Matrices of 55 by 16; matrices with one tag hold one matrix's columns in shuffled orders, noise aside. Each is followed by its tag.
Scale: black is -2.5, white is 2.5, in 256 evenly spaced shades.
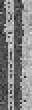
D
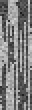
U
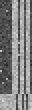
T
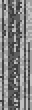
D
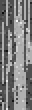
U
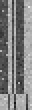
T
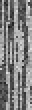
U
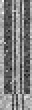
T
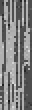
U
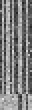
T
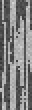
U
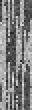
U
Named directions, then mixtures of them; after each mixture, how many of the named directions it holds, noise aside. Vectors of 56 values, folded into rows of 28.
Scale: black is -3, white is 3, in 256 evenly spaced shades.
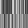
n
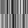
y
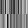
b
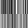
three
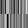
one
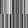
one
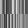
two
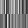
one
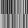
three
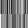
three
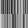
three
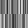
one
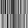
two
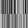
three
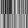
two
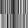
two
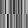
two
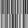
two
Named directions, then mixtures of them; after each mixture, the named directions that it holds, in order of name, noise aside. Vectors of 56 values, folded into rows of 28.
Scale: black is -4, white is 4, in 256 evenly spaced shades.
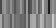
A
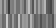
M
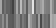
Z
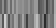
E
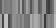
A, E, M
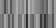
A, E, Z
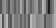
A, E, M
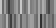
M, Z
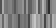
A, E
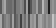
A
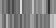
A, M, Z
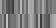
M, Z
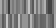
M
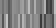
E, M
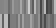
E, M
